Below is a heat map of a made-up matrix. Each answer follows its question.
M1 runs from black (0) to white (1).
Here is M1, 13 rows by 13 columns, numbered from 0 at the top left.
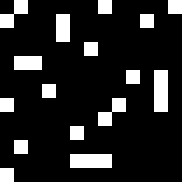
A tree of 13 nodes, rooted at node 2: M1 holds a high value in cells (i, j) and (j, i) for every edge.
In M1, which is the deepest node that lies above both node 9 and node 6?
11
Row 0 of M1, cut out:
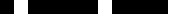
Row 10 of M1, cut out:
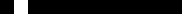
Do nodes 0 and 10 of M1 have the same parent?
yes
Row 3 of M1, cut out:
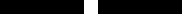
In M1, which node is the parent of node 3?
6
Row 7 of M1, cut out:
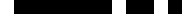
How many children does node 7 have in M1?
2
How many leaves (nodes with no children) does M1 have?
5
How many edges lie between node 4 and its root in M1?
1
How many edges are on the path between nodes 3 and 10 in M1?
6
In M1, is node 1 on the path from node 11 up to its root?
yes
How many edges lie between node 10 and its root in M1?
3
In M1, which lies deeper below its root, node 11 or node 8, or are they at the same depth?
the same depth
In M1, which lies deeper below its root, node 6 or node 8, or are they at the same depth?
node 6
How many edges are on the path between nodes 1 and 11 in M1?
3
